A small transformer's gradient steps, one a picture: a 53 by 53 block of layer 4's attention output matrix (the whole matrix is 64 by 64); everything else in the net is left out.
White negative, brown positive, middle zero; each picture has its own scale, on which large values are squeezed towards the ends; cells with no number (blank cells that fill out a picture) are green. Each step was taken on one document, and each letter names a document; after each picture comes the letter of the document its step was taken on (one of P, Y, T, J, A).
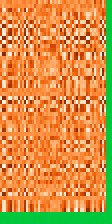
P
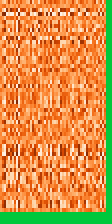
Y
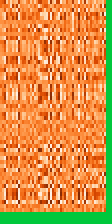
Y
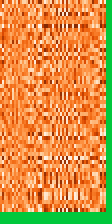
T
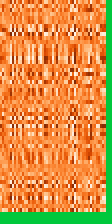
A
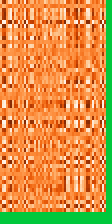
P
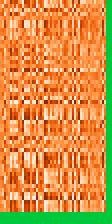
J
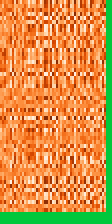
A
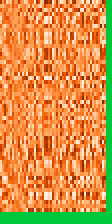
T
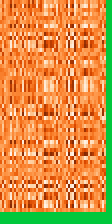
J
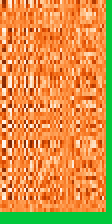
P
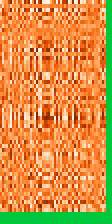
A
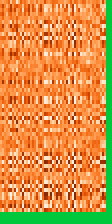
J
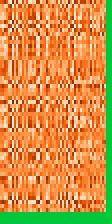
A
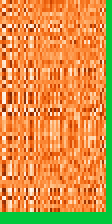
P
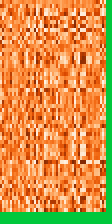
J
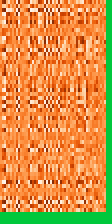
Y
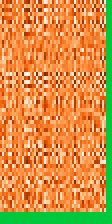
T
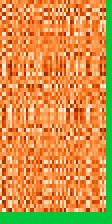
P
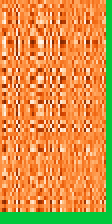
Y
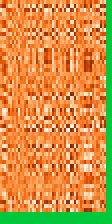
A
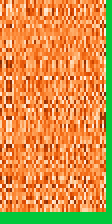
T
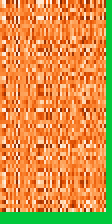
Y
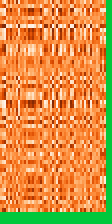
Y
